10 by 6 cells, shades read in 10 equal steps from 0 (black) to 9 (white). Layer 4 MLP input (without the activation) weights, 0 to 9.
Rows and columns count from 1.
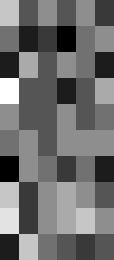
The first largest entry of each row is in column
1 6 2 1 1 2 2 1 1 2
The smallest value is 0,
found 2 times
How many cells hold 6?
4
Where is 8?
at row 9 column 1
